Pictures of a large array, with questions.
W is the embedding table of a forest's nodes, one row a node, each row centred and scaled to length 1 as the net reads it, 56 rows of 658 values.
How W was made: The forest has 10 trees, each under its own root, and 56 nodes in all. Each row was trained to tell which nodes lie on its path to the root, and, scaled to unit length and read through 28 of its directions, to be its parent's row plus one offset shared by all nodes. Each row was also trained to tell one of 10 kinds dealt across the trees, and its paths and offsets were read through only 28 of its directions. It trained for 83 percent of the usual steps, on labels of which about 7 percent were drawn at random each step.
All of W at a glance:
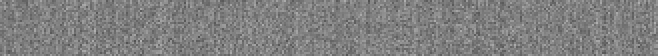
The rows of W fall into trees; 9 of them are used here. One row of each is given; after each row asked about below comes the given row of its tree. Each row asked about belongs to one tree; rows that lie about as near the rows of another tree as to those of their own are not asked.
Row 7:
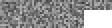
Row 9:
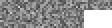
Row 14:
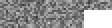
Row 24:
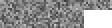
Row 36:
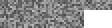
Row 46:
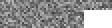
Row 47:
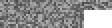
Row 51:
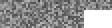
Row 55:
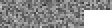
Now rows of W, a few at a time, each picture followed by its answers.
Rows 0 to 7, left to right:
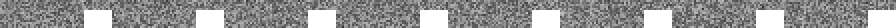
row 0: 9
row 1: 9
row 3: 9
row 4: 9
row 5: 46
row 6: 9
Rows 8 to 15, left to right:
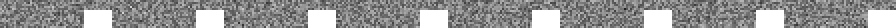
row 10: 24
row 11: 36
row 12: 47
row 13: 46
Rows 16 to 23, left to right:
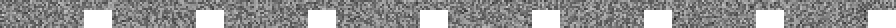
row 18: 47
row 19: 36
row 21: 14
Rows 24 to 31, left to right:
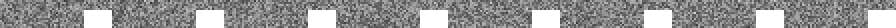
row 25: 55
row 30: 46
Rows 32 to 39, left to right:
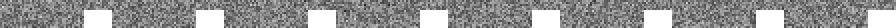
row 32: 47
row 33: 46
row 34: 51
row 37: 7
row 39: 51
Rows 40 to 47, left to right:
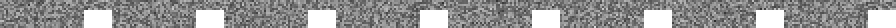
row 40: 14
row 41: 36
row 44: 46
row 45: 14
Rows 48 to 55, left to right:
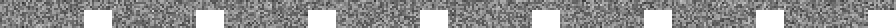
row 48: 51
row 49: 51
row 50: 47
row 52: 36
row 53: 47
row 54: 14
